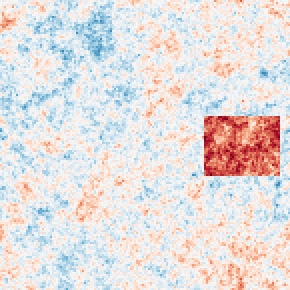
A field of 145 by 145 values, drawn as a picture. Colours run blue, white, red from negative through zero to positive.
In the middle right lies a patch that is higher than the rest. The middle right is the ninth with the highest average. Overall the values sit about 50% of the way up the scale. The field is mottled with small blotches.
